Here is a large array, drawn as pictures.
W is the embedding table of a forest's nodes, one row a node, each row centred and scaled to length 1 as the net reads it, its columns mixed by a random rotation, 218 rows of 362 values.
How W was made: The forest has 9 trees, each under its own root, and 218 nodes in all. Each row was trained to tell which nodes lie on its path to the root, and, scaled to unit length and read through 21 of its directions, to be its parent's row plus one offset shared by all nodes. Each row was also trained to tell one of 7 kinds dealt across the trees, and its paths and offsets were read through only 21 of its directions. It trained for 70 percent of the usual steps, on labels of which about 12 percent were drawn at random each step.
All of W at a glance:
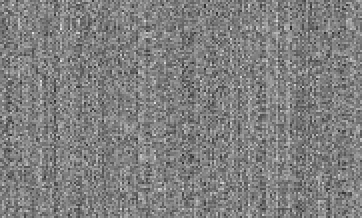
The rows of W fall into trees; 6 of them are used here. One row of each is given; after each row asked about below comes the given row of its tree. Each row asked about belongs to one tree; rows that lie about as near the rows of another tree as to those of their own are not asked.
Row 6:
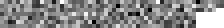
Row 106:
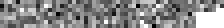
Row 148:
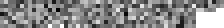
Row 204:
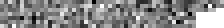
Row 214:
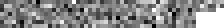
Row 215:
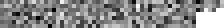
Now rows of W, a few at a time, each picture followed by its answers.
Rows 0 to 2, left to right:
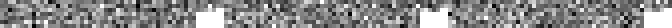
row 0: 148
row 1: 148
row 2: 6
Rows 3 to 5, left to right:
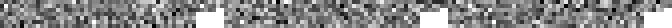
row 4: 106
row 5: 106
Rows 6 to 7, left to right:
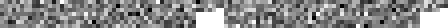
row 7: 6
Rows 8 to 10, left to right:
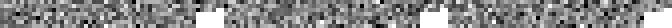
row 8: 215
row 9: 148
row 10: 106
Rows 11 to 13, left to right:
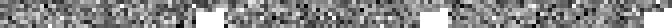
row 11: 148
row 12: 6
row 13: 6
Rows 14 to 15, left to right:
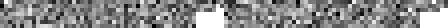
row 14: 148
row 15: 6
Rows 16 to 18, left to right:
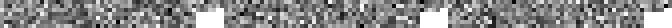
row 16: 204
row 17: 215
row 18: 6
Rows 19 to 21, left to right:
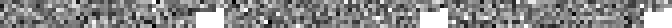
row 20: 6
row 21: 6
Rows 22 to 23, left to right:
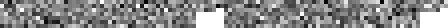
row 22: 6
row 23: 215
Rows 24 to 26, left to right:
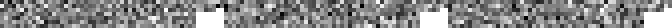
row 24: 6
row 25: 106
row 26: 214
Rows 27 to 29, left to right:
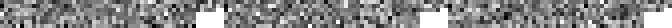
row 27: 148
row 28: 215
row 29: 106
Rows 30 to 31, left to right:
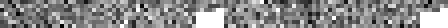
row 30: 214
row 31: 148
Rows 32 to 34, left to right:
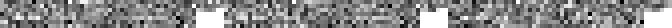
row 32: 6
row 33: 6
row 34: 214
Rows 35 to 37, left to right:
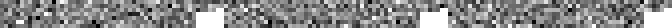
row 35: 204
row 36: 6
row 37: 106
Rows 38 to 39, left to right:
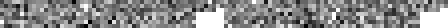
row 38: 204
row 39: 204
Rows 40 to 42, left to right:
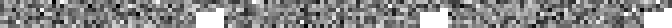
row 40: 106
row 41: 215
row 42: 6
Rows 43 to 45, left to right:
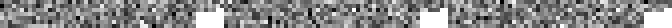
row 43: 204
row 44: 148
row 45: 106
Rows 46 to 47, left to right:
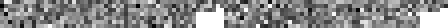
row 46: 148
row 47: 106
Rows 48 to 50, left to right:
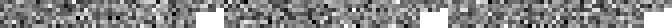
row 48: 214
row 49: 148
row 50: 215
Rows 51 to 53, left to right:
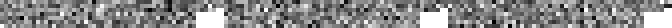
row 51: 204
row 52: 106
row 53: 215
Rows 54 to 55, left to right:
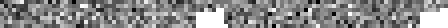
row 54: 215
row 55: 214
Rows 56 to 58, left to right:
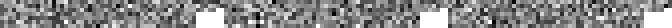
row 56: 106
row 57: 148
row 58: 6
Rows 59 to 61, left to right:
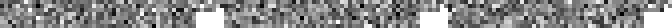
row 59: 6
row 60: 204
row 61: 215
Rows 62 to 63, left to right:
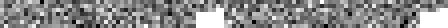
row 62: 204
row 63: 204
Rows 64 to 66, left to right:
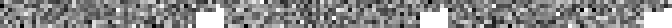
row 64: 148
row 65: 148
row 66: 204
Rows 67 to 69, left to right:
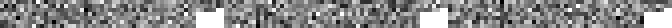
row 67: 106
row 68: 6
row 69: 106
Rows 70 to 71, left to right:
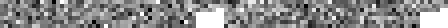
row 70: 204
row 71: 6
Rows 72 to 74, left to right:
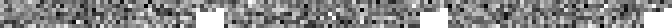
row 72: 106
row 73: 6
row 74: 106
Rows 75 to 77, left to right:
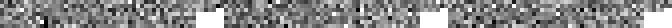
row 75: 6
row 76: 215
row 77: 204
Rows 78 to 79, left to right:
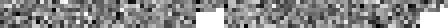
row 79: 148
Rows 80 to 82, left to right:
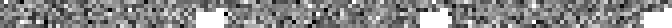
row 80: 148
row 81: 6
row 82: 204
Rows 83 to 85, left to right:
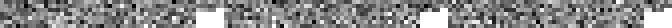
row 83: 215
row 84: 148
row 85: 148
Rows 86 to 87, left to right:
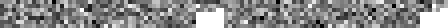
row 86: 106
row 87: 204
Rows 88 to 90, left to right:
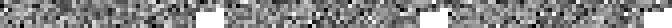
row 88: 148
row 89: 6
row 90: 6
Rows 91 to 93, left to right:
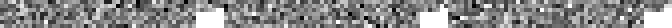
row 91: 106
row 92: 204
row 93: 215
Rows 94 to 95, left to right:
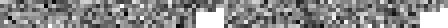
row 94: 148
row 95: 204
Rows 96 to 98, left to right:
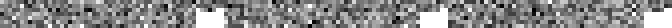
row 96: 106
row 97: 204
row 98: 106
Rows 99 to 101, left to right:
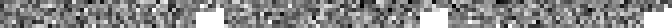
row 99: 214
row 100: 106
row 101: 148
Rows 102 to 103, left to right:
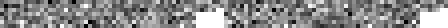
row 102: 204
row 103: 204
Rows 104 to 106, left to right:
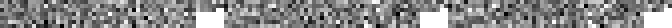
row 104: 215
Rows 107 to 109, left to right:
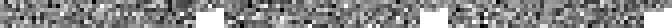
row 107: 204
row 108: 215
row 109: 148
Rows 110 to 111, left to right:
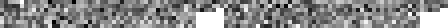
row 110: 106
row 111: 106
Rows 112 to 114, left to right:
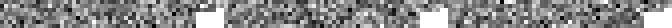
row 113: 204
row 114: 204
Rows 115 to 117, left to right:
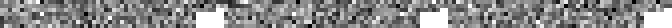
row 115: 148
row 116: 6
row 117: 106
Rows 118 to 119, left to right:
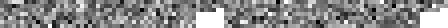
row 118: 106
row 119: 204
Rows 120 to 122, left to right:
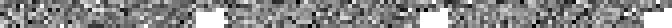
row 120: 204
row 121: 6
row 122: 6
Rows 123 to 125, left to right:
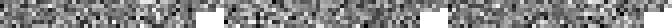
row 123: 215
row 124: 148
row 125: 215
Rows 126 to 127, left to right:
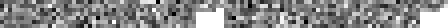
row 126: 215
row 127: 215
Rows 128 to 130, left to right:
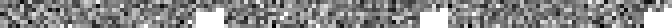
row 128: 204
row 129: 215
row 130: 148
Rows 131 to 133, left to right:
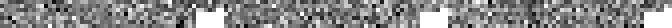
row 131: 148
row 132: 215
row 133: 148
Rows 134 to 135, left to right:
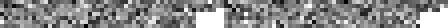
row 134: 6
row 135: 148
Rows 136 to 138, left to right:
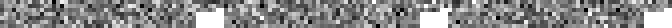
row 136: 106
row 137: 6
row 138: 6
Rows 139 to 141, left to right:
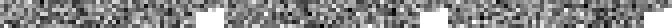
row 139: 204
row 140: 204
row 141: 148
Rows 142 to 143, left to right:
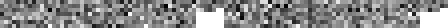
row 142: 106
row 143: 106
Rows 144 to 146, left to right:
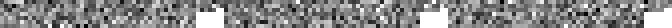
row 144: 106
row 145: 214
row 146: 6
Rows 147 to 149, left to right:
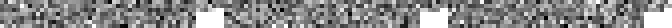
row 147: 106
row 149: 215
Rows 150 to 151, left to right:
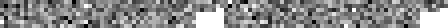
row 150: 204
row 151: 148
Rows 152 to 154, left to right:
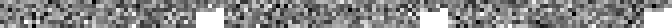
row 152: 148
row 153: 106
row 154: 204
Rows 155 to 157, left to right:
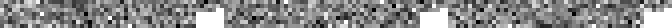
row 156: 204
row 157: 204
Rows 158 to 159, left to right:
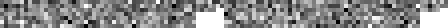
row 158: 204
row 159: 6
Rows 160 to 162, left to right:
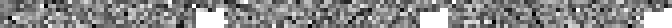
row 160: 148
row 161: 6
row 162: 148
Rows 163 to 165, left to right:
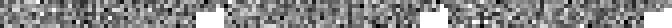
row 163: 148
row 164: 148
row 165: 148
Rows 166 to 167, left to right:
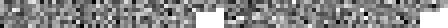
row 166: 215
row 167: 214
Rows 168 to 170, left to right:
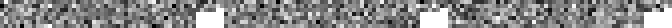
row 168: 148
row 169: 6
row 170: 214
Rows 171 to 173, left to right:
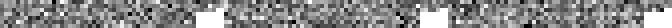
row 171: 204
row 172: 6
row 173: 215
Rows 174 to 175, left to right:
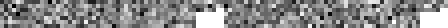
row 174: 214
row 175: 215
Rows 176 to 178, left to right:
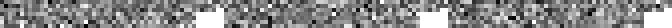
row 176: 204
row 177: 204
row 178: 214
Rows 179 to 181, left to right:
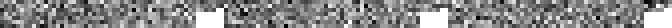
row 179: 106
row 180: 214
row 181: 148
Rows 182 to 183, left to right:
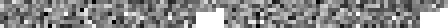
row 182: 214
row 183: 148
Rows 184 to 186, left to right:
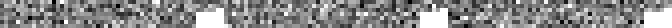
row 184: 106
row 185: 204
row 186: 214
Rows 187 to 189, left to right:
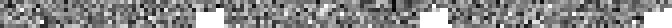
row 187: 6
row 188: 204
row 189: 215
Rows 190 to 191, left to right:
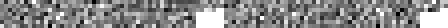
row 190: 215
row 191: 6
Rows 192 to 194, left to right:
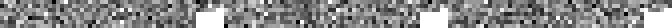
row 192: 148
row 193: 148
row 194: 106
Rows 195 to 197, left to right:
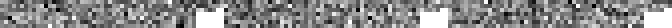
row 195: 148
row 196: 215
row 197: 106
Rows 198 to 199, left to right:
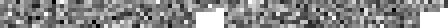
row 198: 204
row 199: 6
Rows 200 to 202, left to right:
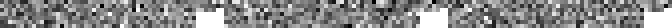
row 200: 215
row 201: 106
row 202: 6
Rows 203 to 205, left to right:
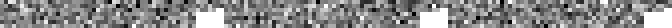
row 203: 106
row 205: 106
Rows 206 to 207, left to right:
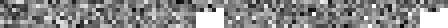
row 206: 215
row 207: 106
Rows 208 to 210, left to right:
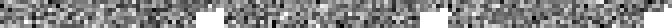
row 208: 148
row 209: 215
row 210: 148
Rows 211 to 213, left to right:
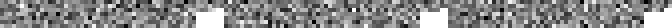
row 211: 106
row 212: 148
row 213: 215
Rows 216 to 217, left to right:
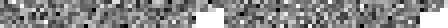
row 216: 106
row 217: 215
